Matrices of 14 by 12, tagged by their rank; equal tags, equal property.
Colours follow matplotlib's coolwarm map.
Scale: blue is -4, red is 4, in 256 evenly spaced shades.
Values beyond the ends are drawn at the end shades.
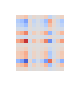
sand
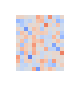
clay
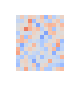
clay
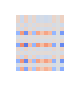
sand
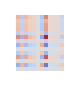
sand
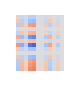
sand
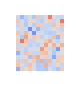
clay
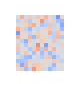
clay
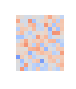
clay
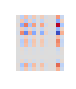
sand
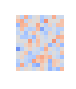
clay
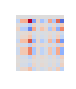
sand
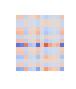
sand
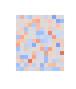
clay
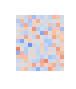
clay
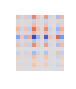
sand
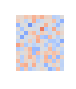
clay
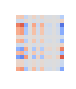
sand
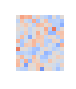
clay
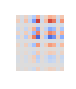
sand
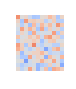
clay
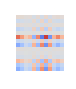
sand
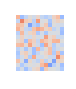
clay
